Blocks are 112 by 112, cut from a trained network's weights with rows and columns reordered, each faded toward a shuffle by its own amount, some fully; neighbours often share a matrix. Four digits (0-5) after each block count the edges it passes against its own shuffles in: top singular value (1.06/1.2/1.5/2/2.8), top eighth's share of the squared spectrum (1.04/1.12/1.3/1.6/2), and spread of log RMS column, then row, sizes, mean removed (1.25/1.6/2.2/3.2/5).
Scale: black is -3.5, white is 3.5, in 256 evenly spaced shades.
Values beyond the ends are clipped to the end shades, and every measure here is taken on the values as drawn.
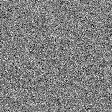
2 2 0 0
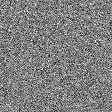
1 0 0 0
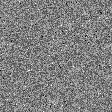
1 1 0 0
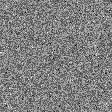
0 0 0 0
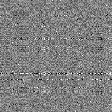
4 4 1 3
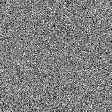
3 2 1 0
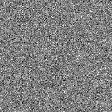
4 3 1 1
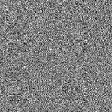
4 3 1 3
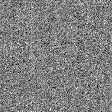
3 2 0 1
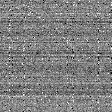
4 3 2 1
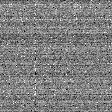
4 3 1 1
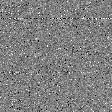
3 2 1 1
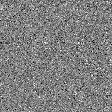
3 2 0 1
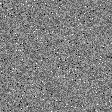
0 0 0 0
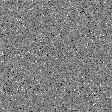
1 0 0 0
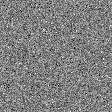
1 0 0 0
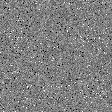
1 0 0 1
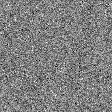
2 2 0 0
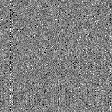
4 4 2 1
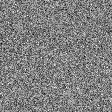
2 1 0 0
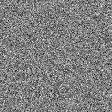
3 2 0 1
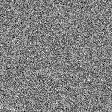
3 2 0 0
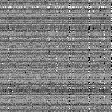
5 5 3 3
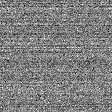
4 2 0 1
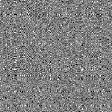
4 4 2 3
